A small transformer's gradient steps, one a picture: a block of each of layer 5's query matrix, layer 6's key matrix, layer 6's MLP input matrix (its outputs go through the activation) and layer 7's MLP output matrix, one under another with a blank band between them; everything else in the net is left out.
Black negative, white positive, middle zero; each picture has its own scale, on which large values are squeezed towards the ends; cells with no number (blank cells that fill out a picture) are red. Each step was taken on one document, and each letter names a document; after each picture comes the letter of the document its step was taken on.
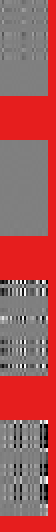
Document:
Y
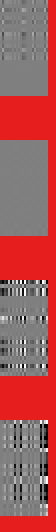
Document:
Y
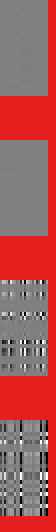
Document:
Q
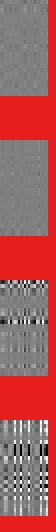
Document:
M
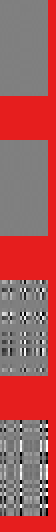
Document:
Q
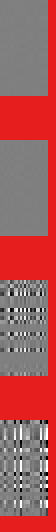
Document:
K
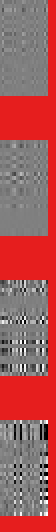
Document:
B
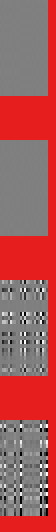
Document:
Q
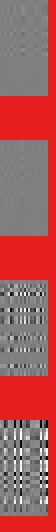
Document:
K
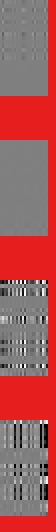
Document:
Y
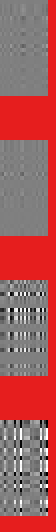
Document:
K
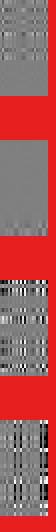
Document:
Y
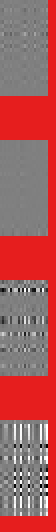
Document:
M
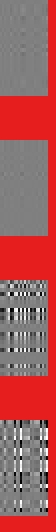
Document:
K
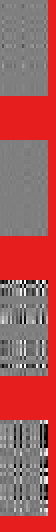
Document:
B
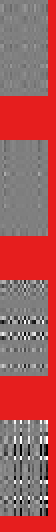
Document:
M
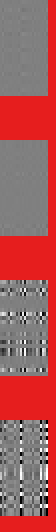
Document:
Q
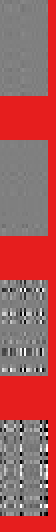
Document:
Q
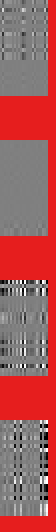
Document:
B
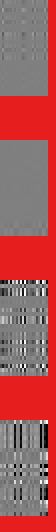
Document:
Y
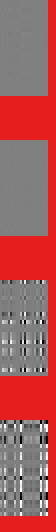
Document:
Q
